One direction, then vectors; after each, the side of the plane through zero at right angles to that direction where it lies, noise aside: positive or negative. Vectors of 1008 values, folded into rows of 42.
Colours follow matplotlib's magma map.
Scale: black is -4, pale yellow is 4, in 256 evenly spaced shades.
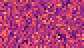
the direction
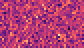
negative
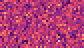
positive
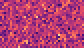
negative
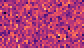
negative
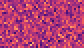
negative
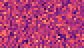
positive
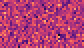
positive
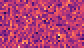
negative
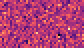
positive
